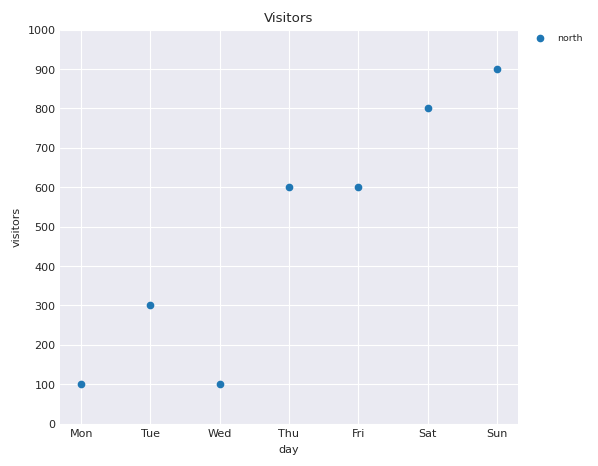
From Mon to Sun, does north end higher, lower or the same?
higher
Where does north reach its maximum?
Sun
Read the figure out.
Title: Visitors
x-axis: day, ticks Mon Tue Wed Thu Fri Sat Sun
y-axis: visitors, ticks 0 100 200 300 400 500 600 700 800 900 1000
Legend: north
Values:
north: 100 300 100 600 600 800 900
